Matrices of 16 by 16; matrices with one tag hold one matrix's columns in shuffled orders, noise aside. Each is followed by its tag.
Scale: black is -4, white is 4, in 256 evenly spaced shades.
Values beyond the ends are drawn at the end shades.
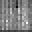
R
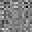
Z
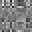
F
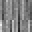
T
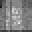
R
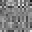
F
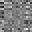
Z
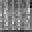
R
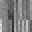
T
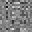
Z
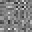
Z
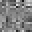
F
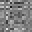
Z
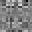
F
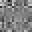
F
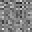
Z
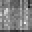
R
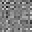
Z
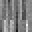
T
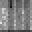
R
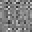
Z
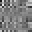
F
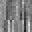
T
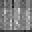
R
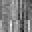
T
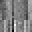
T
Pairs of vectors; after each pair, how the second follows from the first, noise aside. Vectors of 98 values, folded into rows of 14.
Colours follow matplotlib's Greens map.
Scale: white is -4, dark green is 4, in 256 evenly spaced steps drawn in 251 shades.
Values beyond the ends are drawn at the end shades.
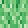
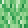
negated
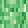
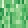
wrapped around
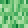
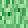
wrapped around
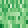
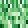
scaled up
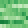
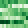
scaled up
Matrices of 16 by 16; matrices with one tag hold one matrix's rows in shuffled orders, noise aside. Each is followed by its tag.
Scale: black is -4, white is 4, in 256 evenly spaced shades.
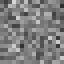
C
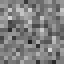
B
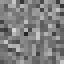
C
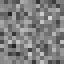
B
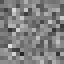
C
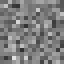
C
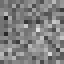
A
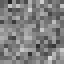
B
